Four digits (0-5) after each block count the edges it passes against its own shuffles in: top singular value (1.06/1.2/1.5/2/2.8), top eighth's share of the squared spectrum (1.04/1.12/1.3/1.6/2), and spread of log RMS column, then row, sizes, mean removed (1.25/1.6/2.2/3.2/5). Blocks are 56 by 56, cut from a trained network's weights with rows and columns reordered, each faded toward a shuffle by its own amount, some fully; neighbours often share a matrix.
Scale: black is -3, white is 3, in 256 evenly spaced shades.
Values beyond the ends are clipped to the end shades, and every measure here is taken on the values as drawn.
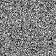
2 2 0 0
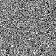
3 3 1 1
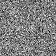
2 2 0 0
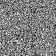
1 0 0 0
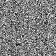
2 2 0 0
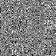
3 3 2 0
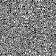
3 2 0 0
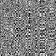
4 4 3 2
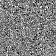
2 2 0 0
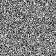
2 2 0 0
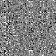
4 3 2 2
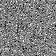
1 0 0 0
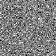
3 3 1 1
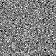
3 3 1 0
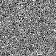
2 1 0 0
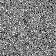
1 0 0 0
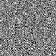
3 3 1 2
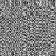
4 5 3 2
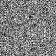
3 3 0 0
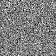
2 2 0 0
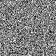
0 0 0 0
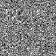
3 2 1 0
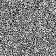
0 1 0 0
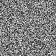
0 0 0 0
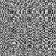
4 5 3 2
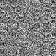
4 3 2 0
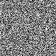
1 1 0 0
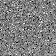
0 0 0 0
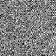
3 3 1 0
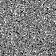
0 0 0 0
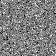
1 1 0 0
